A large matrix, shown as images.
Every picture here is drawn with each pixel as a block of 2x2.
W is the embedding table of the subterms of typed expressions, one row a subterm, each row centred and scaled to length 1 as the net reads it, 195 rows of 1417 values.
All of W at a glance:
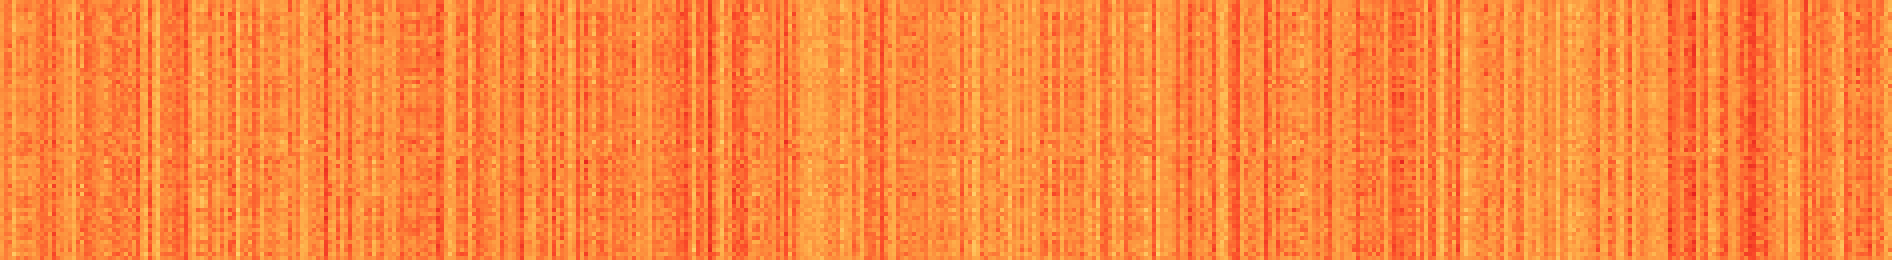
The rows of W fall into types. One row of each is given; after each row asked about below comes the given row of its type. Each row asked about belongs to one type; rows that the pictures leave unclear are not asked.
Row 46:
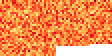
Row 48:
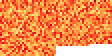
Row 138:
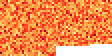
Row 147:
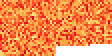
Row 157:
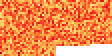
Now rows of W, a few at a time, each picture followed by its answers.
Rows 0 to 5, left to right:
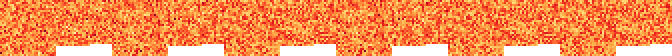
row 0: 138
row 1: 46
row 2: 157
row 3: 46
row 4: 157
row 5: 48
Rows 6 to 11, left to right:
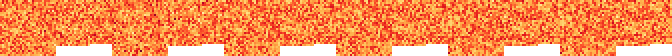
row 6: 48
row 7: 46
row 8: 48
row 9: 48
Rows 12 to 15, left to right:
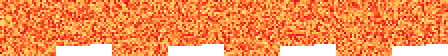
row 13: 46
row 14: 147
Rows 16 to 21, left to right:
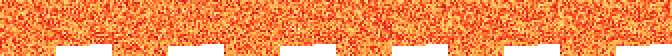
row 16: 157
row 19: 48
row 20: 157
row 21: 157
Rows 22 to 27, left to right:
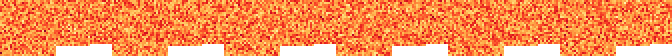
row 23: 46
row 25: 138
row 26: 147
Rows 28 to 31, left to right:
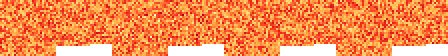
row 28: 138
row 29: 138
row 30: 48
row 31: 46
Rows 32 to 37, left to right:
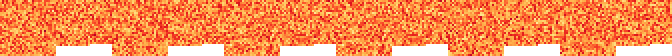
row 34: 46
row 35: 46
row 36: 147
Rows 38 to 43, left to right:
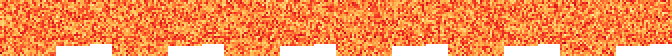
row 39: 138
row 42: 48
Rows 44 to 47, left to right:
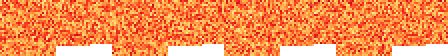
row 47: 46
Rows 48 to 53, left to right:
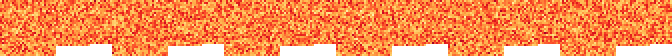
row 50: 46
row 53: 46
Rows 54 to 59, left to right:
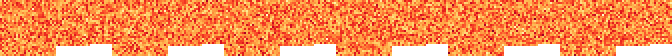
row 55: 48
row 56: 48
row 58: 138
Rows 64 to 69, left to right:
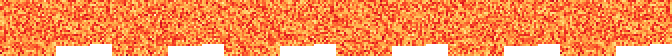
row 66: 147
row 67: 48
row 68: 46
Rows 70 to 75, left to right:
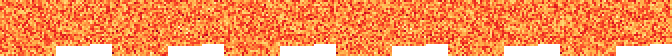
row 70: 147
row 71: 138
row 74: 48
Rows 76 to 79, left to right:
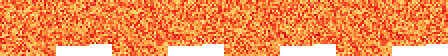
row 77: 147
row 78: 48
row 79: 147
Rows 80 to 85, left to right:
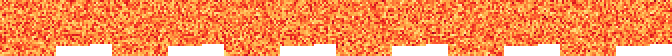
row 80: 147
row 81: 46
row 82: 147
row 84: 138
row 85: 46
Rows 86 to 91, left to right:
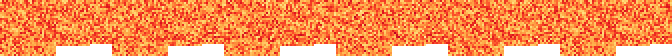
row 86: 48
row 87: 138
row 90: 147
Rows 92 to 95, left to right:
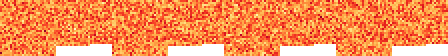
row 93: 157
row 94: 138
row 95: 46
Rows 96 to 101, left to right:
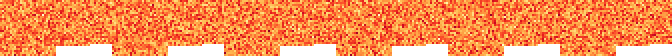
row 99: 48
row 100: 48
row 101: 138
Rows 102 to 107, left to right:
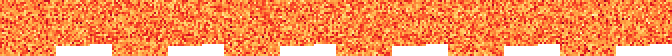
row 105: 138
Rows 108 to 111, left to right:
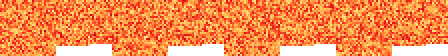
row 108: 48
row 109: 147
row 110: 48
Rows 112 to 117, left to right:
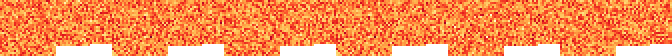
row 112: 147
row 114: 48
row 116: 138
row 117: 157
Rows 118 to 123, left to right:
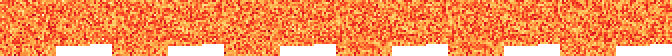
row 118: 48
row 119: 157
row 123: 46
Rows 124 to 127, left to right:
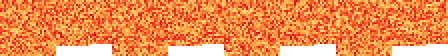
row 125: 138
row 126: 147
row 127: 157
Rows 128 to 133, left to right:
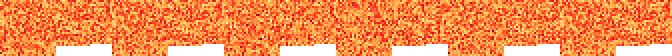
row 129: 157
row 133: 157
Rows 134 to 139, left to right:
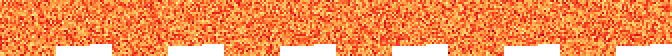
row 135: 147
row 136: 46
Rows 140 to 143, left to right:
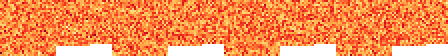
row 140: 138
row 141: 147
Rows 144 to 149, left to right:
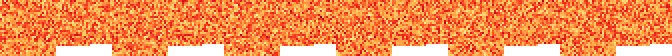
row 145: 147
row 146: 138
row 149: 48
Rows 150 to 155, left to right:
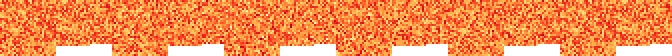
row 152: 147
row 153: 147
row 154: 48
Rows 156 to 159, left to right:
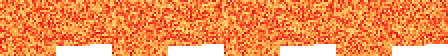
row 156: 138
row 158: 157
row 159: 48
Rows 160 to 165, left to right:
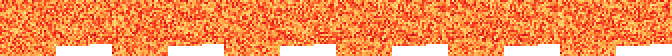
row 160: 48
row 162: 157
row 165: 157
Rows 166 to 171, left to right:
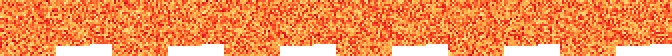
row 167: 46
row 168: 48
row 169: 48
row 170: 147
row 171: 157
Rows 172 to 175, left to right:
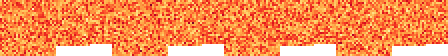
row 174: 138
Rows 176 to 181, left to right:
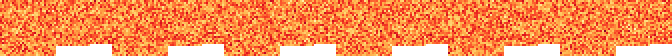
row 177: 138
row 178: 147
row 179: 48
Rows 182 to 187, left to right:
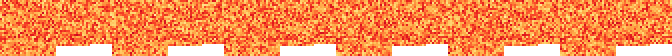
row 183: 157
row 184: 138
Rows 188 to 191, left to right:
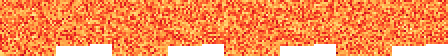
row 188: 147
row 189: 157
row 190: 157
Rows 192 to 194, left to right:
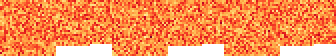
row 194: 48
